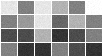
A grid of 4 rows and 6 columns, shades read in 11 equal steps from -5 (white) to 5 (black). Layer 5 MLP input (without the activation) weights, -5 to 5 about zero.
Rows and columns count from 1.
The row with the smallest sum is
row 1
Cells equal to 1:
1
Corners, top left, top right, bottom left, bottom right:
-4 -5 0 3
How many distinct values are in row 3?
4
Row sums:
-15 -6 7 11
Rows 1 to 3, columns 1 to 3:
-4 0 -4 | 0 -1 -4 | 2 2 -2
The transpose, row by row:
-4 0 2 0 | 0 -1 2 3 | -4 -4 -2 3 | -2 1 3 0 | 0 -2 2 2 | -5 0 0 3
